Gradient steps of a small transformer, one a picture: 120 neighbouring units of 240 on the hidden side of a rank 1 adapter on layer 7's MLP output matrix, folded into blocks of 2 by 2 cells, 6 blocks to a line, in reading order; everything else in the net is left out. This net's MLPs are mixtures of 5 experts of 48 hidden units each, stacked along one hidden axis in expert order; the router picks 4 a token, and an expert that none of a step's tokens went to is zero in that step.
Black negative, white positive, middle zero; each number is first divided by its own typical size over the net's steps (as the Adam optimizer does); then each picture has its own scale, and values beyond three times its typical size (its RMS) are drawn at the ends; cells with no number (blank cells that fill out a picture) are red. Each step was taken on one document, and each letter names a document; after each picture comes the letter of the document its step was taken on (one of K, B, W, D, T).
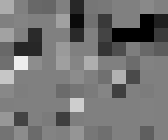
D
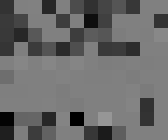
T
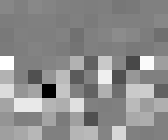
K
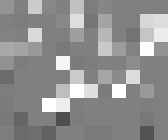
D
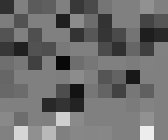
D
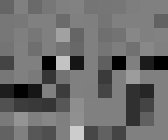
K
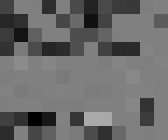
T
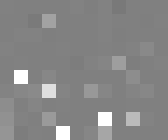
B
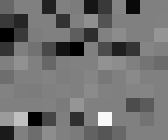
T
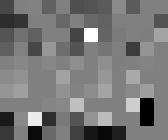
T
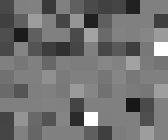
T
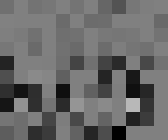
K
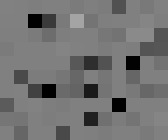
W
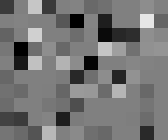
D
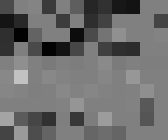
T
